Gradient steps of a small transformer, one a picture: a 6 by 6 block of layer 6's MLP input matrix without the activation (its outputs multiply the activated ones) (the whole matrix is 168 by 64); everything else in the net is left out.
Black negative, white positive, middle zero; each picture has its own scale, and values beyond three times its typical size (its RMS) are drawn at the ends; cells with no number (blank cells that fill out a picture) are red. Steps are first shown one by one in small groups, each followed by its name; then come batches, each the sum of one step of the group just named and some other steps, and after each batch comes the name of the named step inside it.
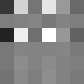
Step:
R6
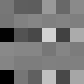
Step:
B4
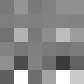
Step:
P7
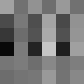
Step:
B4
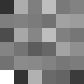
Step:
R6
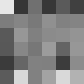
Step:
P7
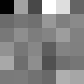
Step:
P7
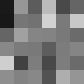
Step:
R6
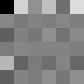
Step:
B4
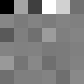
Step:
B4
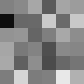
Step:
P7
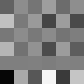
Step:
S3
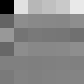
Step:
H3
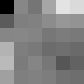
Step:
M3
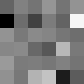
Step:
S3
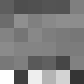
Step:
M3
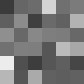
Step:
M3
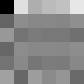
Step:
H3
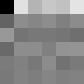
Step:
H3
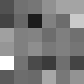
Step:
M3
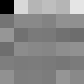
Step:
H3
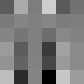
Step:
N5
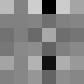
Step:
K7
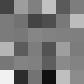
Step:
N5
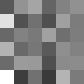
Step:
K7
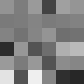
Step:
K7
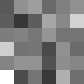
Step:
K7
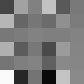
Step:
N5
